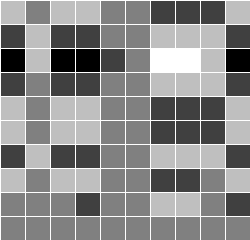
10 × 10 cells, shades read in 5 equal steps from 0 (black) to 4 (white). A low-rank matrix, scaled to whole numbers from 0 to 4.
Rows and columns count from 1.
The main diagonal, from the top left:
3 3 0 1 2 2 3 1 2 2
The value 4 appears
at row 3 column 7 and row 3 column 8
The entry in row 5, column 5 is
2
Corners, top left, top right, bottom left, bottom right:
3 3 2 2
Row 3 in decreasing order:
4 4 3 3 2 1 0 0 0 0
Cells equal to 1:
26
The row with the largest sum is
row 8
